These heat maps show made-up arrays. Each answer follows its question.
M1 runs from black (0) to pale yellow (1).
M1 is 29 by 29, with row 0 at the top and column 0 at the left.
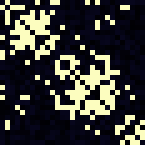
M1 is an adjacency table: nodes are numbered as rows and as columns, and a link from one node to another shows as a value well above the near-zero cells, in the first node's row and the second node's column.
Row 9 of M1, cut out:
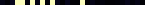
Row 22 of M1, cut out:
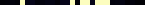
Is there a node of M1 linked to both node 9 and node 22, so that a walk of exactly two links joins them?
yes
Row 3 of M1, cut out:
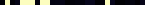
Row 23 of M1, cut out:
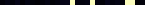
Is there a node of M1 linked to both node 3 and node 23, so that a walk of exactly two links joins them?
no
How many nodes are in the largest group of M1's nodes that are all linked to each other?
5
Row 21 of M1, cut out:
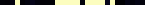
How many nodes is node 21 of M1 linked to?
11
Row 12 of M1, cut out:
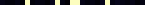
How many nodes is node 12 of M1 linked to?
5
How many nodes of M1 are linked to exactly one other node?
0
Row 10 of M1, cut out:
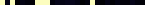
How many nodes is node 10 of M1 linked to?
6
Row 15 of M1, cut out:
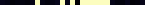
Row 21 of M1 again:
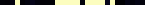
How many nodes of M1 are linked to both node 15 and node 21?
6
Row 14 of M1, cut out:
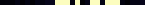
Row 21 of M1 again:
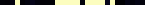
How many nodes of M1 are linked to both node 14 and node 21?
7
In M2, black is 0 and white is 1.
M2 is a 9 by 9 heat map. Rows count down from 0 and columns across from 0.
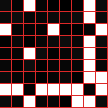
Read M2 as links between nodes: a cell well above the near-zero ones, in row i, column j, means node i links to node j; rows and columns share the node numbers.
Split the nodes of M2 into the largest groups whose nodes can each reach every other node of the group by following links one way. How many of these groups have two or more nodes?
1
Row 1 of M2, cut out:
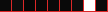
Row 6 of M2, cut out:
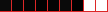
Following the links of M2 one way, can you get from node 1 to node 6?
yes
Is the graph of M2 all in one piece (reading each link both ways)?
yes
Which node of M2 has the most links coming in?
node 7
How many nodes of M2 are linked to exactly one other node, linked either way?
3
